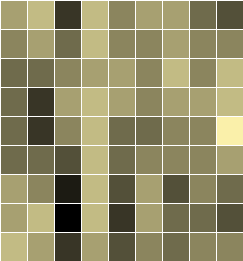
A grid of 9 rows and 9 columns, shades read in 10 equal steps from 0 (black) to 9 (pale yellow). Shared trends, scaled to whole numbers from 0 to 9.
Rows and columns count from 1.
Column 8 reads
4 5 5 6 5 5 5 4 5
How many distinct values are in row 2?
4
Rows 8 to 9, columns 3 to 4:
0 7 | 2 6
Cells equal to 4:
15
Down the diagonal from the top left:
6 6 5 7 4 5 3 4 5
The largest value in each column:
7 7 6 7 6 6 7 6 9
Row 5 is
4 2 5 7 4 4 5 5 9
